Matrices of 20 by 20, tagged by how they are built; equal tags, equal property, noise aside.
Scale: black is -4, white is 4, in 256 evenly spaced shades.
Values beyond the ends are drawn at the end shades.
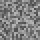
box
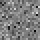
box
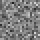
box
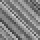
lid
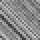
lid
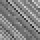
lid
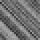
lid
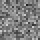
box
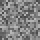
box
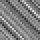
lid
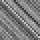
lid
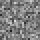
box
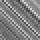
lid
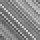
lid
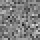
box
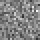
box
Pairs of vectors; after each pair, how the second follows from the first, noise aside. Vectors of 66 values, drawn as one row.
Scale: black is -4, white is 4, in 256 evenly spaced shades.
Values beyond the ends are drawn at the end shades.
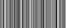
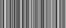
copied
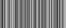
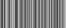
copied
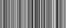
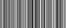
copied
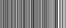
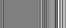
partly zeroed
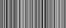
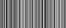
copied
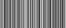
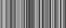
sign-scrambled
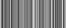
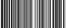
scaled up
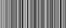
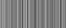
shrunk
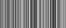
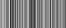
reversed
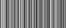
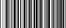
scaled up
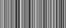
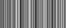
negated
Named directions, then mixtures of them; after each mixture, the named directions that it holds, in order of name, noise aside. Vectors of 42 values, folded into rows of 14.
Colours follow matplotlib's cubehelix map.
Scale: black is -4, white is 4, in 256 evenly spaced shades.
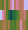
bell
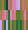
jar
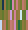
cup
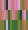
cup, jar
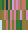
cup, jar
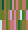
cup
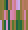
jar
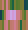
bell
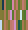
cup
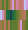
bell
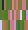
cup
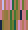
cup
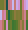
bell, jar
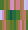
bell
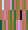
cup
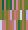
cup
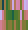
bell, cup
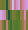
bell, jar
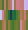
bell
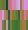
bell, jar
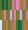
cup, jar
